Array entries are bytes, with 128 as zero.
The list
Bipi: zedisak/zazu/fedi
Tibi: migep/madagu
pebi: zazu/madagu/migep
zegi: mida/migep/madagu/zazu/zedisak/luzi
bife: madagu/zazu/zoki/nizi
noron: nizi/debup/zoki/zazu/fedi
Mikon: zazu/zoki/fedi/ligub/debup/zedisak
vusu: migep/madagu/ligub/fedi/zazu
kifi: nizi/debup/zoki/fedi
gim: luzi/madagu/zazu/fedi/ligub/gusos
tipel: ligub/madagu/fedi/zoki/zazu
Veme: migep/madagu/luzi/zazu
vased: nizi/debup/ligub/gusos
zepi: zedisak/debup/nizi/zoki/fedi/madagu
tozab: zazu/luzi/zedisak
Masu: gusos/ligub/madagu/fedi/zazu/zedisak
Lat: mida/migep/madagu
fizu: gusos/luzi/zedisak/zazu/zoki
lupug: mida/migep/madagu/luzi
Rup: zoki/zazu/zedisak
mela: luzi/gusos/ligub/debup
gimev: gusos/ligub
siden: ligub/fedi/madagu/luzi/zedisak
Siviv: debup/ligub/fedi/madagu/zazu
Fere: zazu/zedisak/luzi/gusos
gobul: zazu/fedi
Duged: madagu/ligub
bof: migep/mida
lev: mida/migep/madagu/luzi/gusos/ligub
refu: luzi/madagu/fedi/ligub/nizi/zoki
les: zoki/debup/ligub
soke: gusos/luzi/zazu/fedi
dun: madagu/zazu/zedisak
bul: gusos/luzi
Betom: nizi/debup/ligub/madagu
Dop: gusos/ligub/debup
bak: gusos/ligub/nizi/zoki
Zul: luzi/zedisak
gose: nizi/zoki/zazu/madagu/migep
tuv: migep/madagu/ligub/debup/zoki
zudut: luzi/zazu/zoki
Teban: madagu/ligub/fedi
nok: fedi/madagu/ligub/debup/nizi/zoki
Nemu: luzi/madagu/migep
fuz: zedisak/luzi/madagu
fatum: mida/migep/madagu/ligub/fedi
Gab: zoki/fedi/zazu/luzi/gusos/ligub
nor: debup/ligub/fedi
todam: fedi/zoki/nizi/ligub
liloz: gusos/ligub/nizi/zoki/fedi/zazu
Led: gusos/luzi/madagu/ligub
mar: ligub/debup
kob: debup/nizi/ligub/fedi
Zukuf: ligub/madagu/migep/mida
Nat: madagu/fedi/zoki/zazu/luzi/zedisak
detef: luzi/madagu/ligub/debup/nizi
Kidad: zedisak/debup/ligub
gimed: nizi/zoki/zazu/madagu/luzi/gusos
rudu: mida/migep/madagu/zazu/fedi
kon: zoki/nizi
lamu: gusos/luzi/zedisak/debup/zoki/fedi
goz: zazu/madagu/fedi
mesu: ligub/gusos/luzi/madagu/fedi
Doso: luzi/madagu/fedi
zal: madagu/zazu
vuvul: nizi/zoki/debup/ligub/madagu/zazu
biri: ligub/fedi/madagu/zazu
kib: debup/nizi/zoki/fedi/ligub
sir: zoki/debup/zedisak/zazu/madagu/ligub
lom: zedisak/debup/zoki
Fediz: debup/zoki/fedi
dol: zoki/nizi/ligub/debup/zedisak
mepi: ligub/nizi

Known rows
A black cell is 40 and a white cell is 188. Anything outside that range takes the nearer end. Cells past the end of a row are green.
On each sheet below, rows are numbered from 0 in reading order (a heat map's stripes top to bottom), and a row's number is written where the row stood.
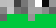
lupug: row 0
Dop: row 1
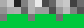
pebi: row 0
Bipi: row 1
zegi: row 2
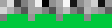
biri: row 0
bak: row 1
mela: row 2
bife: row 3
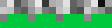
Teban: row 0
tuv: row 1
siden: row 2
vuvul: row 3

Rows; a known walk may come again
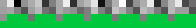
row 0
bak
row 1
Zukuf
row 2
kifi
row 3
bul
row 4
Mikon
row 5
todam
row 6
Bipi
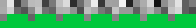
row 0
mesu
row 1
lupug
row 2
tozab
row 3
nok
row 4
kob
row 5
gimed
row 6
siden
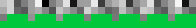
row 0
fuz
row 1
gimev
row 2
Betom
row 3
Siviv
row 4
Tibi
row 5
Teban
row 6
mela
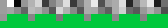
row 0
Dop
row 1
dun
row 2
biri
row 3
zepi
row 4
Led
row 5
Fere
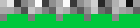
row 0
Rup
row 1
nor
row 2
Kidad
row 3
lev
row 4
bife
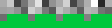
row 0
rudu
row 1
tipel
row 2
goz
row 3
les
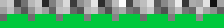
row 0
zegi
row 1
Veme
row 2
refu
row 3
gim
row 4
lom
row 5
Nat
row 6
tuv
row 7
vuvul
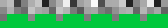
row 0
Lat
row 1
zal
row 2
sir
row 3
Fediz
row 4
pebi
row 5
noron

